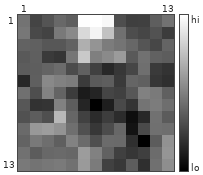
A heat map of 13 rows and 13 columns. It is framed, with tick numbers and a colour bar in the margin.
The top middle is the ninth with the highest average. Most values sit low, with a long tail of high ones. The top middle is the roughest part. The ninth with the lowest average is the centre. No row or column stands out. In the top middle lies a patch that is higher than the rest.
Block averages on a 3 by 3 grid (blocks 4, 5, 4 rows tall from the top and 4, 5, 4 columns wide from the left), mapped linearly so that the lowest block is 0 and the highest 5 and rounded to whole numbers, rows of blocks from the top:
1 5 1 / 2 0 1 / 3 2 1
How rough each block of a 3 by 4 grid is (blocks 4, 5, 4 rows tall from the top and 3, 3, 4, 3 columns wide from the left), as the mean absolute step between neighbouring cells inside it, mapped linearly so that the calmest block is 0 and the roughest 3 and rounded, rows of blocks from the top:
0 3 2 0 / 1 2 1 1 / 0 1 1 2
